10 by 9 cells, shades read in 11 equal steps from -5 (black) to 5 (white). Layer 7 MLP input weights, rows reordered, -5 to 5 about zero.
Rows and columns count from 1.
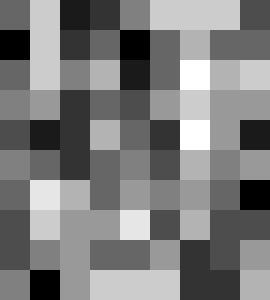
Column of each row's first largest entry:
2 2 7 7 7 7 2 5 3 4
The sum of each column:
-14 7 -11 0 -5 -1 17 -2 -6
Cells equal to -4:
4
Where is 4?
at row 7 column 2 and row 8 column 5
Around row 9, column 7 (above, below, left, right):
2 -3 1 -2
